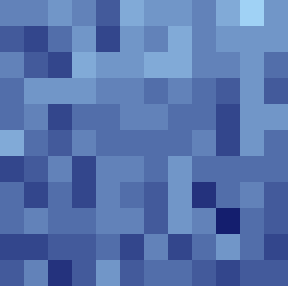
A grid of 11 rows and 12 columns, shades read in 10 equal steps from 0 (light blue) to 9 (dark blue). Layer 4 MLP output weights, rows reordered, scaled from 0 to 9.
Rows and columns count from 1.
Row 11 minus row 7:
-1 -2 4 -1 -1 2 0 2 1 2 1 1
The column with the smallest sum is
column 11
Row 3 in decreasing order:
7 6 5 4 4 4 3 3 3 2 2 2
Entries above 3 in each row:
5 6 6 8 10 10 11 11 11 11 11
